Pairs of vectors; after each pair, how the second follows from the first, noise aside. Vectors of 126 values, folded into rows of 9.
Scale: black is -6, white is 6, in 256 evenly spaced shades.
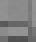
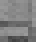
copied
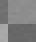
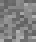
shuffled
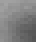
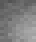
negated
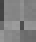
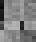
scaled up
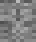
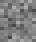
shuffled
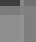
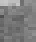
negated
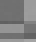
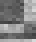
scaled up
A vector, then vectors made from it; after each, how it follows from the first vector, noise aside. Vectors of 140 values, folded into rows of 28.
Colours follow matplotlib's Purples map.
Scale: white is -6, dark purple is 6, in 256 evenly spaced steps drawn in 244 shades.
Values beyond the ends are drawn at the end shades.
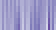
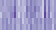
wrapped around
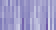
negated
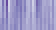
reversed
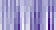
scaled up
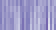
negated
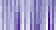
scaled up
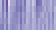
reversed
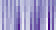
scaled up
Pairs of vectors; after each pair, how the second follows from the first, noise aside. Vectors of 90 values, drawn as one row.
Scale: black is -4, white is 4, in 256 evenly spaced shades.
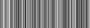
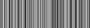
sign-scrambled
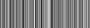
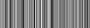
sign-scrambled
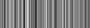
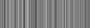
shrunk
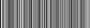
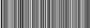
negated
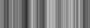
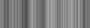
shrunk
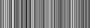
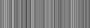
shrunk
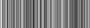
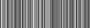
sign-scrambled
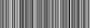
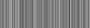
shrunk
